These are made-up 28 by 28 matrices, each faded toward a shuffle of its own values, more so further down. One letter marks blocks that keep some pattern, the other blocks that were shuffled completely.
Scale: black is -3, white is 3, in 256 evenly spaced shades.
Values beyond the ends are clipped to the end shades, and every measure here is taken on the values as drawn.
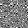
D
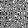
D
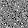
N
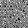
D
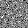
N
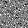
N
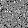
N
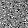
N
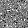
N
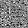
D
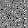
D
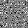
D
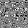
D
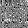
D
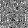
D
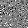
D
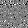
D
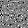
D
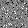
N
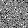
N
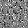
D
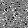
D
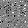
D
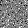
N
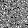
N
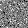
N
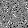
N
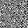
D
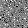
N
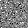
N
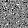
N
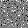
D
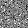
N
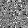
D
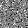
N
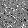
N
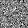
N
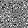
D
